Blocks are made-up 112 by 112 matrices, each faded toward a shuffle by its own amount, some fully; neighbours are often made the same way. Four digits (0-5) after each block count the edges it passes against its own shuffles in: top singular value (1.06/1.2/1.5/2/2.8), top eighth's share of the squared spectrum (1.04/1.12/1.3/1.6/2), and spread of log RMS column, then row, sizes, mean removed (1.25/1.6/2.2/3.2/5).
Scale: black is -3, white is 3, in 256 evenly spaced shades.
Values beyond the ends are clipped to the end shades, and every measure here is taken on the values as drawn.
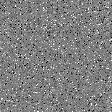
3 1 0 0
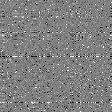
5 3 1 2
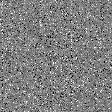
1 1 2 0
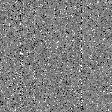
2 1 2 0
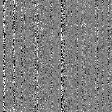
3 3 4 0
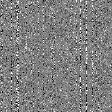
2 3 4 0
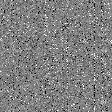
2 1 2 0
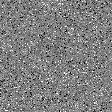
0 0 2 0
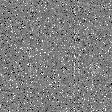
3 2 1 0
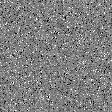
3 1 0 0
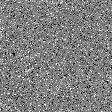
1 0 0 0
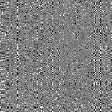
5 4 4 3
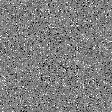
3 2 1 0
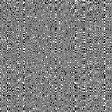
5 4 4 3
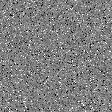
2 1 0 0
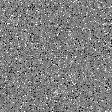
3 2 0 0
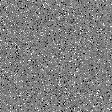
3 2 1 0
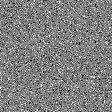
2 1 0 0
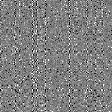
5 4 3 2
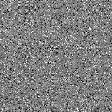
4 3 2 1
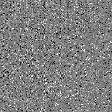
4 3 2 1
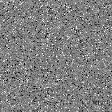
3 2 1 0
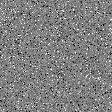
2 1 0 0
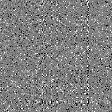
4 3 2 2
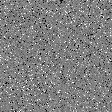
1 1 0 0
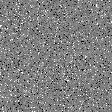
2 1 1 0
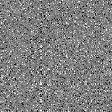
4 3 2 1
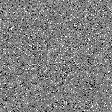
3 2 0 1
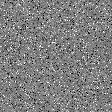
0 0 0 0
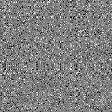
4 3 2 2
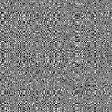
5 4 3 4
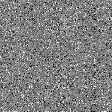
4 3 1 2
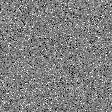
0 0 0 0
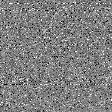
1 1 0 2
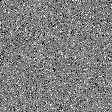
0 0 0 0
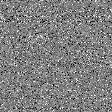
1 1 0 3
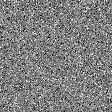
0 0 0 0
